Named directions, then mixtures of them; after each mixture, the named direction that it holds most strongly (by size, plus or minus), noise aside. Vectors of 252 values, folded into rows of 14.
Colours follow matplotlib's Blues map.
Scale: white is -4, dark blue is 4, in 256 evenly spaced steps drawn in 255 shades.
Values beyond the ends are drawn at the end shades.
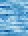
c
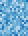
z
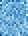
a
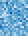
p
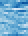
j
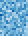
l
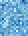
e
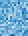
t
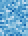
l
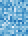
t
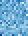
a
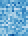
t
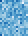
a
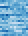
c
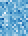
p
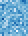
e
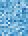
t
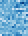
j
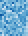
l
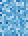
z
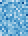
a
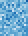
l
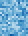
t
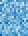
z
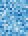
p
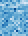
e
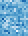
e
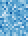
p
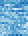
j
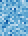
e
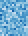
l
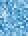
p
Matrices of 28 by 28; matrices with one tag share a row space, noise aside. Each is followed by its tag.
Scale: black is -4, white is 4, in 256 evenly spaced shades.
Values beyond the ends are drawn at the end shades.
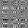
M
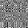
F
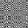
F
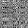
M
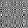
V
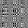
M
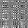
M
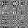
M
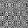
F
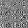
V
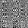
M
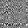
F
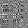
M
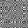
V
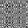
F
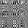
M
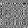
V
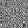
V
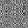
V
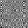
V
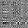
M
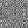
V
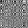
V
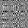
M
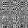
M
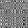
V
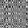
F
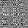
M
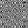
V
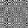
F
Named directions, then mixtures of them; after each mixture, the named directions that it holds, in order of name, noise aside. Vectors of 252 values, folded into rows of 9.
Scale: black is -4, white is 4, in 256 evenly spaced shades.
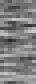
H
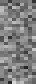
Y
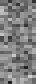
H, Y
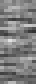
H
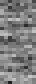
H, Y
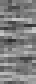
H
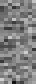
H, Y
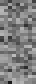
H, Y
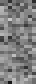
H, Y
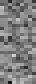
H, Y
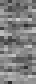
H, Y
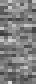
H, Y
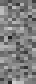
Y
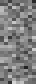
Y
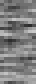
H
